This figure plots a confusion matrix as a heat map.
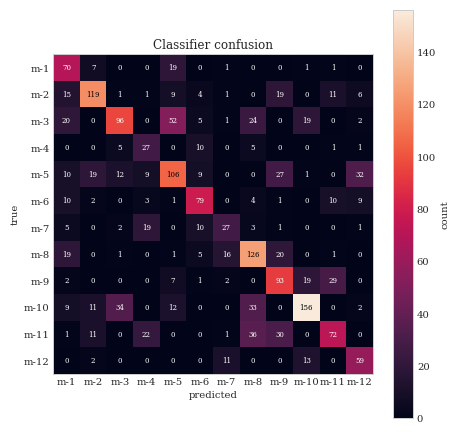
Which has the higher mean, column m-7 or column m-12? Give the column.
m-12
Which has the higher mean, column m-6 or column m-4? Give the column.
m-6
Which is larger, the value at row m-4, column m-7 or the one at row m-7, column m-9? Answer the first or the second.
the second
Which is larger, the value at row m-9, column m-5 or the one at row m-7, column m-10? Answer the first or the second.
the first
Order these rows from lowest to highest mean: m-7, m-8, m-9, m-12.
m-7, m-12, m-9, m-8
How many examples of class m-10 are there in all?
257
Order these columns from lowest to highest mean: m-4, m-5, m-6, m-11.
m-4, m-6, m-11, m-5
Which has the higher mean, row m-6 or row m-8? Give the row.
m-8
